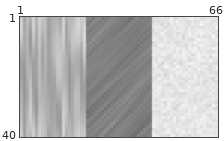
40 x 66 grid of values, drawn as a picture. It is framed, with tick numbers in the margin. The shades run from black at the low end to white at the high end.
It is made of 1 by 3 panels. Panel 1,1: high, streaked downward. Panel 1,2: middling, slanting up to the right, faint in contrast. Panel 1,3: very high, fine-grained, faint in contrast.
